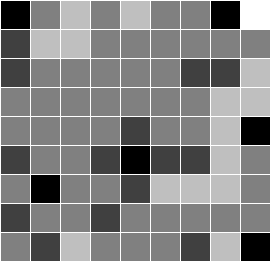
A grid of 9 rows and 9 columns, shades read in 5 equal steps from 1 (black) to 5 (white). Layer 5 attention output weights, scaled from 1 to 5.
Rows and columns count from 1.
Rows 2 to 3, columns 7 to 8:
3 3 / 2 2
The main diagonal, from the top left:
1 4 3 3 2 2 4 3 1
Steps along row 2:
up same down same same same same same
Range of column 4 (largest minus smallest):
1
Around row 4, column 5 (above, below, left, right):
3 2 3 3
